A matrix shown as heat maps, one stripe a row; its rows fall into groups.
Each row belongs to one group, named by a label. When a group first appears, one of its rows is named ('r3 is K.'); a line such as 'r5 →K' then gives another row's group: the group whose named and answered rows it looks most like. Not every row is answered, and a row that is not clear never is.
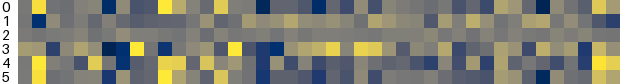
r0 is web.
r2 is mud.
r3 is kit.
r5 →web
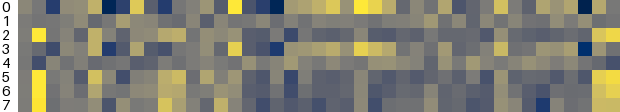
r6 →web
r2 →web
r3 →kit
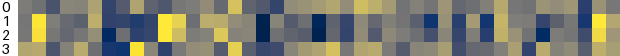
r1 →web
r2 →web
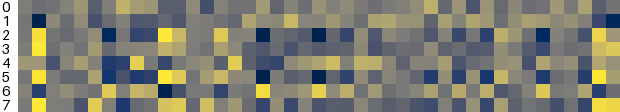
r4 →kit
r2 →web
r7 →web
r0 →mud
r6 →mud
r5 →web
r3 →web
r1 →mud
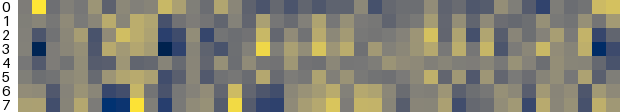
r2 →mud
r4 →mud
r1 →mud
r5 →mud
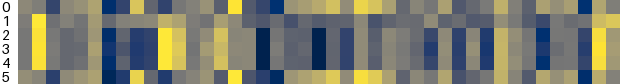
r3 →web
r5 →kit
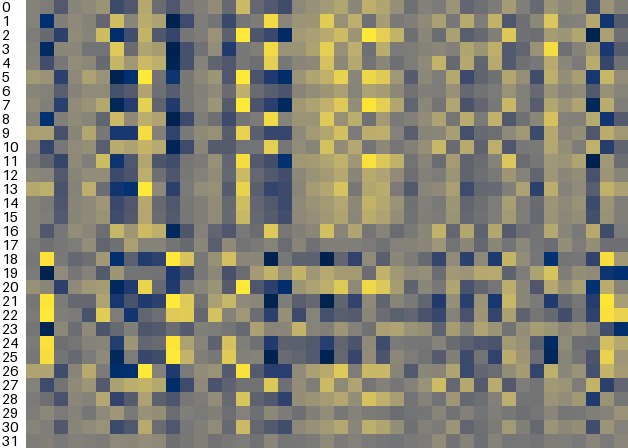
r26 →kit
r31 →mud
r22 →web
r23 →mud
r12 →kit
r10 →mud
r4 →mud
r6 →kit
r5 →kit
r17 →mud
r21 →web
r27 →mud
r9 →kit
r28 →kit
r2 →kit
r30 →kit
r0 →kit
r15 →kit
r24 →web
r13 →kit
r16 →mud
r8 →mud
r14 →kit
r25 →web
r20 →kit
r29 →mud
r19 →mud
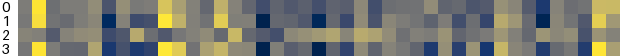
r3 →web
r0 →web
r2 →kit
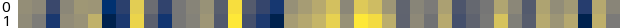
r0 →kit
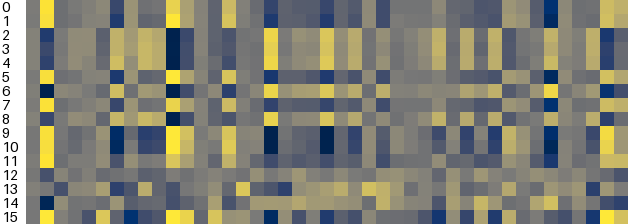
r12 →mud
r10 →web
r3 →mud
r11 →web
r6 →mud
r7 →web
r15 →web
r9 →web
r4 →mud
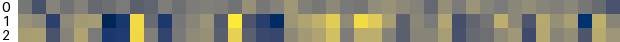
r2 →kit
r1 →kit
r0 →mud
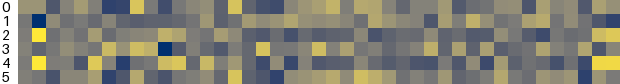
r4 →web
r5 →kit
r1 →mud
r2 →web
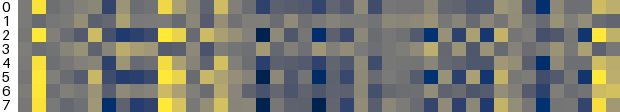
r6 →web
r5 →web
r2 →web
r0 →web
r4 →web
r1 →mud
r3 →mud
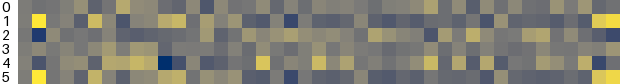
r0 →mud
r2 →mud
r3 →mud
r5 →web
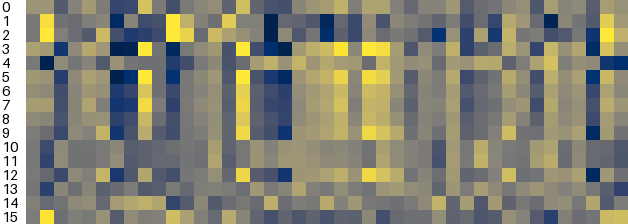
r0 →kit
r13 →mud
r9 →kit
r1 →web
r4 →mud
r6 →kit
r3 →kit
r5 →kit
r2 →web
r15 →web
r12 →kit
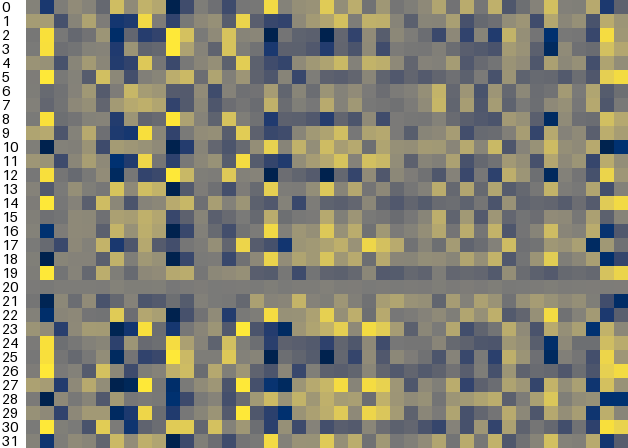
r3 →web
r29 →kit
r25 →web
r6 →mud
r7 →mud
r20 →mud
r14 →web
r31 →mud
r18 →mud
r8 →web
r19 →web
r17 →kit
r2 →web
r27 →kit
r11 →kit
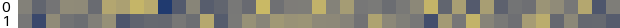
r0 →mud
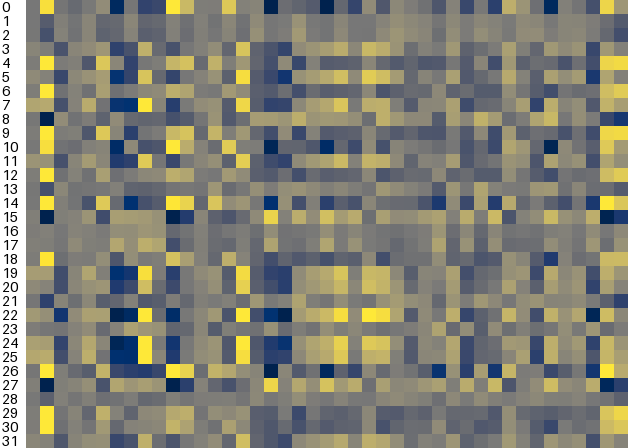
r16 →mud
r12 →web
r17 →mud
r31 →kit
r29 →web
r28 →mud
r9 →web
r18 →web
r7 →kit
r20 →kit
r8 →mud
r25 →kit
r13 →mud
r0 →web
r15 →mud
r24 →kit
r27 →mud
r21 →mud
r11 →kit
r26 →web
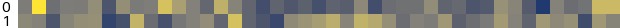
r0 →web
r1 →kit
